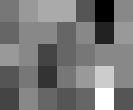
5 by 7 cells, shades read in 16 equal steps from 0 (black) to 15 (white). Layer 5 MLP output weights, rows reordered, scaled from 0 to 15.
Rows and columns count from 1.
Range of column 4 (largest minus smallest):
5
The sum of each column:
31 40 31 34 35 37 38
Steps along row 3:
down down up up up same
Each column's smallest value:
4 7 3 5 5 0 5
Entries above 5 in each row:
5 6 6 5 4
